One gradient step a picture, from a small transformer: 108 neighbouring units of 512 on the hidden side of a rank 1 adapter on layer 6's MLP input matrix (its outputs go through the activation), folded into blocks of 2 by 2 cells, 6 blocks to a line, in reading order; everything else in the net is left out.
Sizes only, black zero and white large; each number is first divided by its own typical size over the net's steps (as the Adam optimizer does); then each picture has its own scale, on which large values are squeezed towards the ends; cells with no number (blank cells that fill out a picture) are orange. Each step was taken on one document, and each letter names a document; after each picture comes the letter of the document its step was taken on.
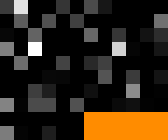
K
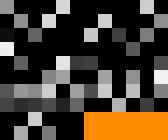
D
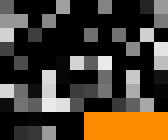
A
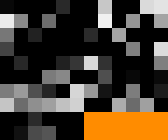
A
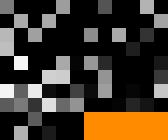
D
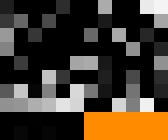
A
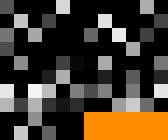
D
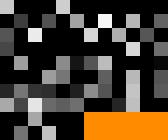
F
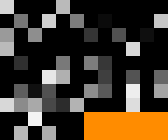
F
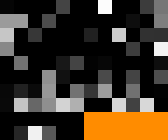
A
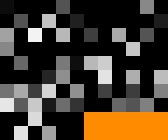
D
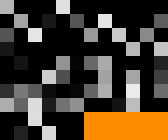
F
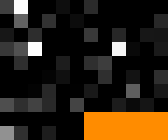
K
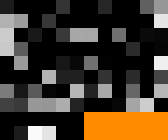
A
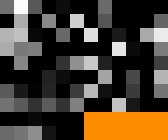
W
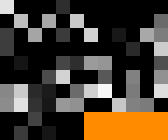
W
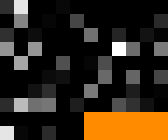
K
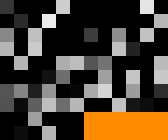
D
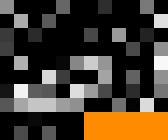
A
